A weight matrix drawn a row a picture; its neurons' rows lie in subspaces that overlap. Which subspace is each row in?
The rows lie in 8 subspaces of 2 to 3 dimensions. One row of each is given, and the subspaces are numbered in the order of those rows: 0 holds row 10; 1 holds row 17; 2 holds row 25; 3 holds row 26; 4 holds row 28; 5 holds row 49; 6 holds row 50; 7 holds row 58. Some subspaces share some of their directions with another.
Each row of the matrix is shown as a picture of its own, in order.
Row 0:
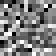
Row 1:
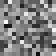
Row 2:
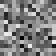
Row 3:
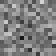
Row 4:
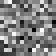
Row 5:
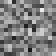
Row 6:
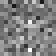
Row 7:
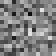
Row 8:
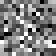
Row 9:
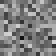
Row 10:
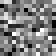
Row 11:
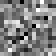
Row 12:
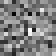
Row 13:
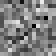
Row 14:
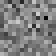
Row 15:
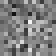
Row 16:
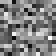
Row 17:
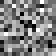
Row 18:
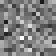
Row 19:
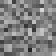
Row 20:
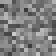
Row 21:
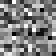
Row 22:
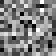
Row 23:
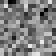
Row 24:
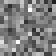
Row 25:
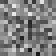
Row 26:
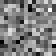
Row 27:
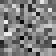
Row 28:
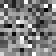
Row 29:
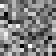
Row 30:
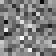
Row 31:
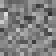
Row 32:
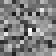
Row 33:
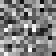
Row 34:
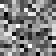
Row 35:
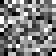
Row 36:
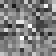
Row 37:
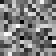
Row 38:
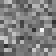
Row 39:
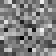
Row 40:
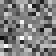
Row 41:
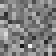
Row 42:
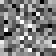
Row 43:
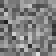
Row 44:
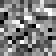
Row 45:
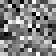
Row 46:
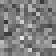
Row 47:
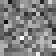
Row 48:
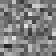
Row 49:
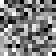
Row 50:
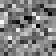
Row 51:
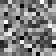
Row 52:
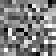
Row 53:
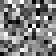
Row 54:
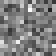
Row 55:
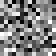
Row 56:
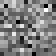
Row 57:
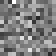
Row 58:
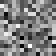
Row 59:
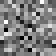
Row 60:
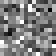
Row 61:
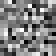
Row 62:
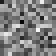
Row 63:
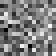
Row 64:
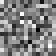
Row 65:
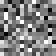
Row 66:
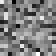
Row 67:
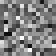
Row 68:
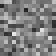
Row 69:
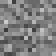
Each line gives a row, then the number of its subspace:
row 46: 3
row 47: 4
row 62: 1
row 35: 5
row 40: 0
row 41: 7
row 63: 7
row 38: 0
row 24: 3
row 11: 6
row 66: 5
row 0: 4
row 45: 6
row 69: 1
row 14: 6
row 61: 7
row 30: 5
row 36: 4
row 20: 0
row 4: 0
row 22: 1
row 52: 7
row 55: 5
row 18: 3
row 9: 1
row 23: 4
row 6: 2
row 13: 6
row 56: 4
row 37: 1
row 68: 0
